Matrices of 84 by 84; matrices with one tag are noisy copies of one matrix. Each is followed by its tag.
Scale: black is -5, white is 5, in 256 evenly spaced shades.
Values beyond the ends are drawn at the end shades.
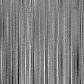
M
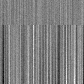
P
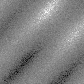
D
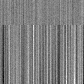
P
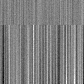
P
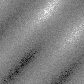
D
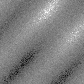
D
